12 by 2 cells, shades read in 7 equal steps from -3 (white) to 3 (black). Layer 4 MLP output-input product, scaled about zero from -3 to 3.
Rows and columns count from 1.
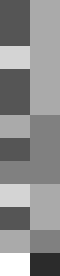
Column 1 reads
1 1 -2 1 1 -1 1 0 -2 1 -1 -3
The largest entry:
2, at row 12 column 2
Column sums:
-3 -5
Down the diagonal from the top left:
1 -1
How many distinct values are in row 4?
2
